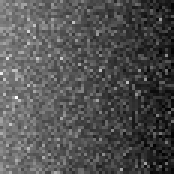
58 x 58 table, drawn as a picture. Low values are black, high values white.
The grain is fine, like static. There are no regular stripes. Values rise toward the left. Overall the values sit about 30% of the way up the scale.
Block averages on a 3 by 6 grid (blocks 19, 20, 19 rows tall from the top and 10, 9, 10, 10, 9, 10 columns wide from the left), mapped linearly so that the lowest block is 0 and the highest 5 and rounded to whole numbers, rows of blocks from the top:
5 4 3 2 1 0 | 5 4 3 2 1 0 | 5 4 3 2 1 0
